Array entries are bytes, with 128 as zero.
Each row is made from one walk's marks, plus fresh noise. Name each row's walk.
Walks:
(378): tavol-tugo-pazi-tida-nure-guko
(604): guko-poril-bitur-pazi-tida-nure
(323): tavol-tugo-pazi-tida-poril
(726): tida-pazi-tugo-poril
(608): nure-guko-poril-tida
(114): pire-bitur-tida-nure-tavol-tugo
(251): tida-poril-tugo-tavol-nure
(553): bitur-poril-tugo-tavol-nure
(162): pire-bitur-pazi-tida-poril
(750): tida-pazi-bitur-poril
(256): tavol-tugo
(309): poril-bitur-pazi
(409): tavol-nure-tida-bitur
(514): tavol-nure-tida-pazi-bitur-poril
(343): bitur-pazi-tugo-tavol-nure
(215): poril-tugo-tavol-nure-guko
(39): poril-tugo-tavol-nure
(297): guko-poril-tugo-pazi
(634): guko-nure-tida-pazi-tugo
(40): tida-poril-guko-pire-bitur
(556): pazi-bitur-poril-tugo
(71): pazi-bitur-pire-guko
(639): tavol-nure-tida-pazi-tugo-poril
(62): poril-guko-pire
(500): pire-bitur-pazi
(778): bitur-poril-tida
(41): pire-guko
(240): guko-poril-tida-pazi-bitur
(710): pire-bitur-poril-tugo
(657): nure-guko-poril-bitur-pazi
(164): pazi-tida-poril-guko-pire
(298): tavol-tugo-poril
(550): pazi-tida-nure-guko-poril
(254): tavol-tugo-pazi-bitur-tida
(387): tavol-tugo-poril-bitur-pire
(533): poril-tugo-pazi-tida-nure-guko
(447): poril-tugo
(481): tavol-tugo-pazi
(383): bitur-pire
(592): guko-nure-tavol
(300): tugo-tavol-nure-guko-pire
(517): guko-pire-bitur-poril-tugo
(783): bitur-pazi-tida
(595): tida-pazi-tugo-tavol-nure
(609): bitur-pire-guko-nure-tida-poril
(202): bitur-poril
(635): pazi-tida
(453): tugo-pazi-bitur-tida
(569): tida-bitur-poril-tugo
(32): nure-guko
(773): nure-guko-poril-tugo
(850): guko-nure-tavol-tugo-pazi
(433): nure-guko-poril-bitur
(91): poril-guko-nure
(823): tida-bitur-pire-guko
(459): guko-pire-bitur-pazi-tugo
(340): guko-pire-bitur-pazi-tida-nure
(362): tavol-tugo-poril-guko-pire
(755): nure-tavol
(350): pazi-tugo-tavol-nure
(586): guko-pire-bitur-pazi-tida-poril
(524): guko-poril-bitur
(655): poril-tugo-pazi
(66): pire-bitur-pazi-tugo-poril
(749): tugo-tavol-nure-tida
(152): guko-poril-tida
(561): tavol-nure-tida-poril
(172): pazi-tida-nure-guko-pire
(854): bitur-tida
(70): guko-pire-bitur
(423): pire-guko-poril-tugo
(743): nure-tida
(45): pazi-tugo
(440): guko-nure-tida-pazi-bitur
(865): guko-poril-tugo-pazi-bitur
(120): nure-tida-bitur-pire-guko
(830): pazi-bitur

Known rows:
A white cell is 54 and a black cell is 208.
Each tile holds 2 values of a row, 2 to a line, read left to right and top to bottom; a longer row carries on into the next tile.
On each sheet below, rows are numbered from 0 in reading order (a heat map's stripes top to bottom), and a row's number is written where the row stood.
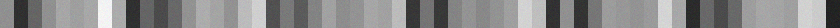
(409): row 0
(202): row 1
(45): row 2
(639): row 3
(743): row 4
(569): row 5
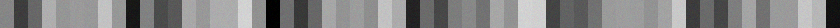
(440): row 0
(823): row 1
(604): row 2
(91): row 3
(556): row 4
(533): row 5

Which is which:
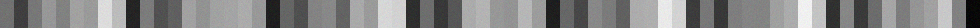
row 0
(608)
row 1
(71)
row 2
(773)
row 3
(162)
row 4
(215)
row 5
(251)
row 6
(172)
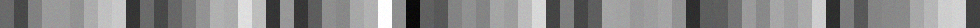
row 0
(323)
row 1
(387)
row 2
(114)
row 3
(447)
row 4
(500)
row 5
(865)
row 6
(256)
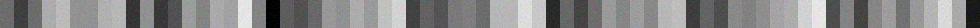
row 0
(750)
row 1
(120)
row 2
(524)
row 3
(362)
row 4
(657)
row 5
(298)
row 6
(378)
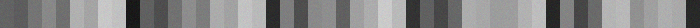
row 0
(423)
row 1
(62)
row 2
(850)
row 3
(240)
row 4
(783)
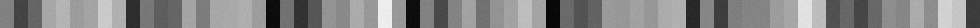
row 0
(854)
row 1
(459)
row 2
(609)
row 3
(634)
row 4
(66)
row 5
(755)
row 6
(433)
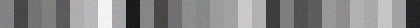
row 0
(300)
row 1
(343)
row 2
(70)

